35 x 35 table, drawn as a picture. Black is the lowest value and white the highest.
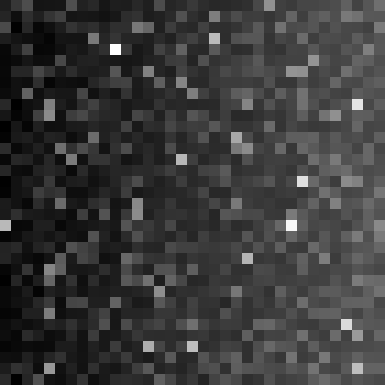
Histogram: skewed, a long tail of high values. Average level on the scale: 20%. Stripes: none. Slope: up to the right. Grain: fine.
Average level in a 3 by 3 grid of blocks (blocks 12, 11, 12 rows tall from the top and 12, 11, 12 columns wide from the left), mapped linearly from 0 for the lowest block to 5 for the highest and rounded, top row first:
025
025
035
